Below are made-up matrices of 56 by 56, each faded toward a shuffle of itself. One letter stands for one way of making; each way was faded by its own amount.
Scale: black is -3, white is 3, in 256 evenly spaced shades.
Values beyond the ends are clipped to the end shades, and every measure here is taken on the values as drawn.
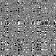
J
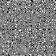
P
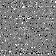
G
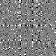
J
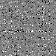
P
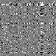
J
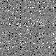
P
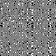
J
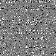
P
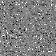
G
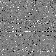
G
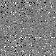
P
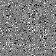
P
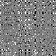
J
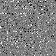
G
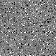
G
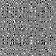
J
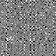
J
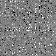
P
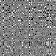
J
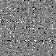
P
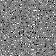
G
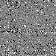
G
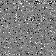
G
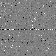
G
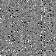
P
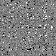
P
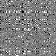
J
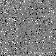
P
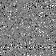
G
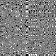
J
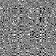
J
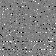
G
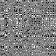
J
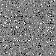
G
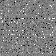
G
